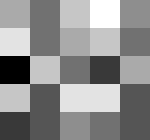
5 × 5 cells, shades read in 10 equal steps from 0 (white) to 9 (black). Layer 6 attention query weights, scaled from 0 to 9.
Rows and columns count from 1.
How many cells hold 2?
4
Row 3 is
9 2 5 7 3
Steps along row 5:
down down up up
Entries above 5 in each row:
0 0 2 2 3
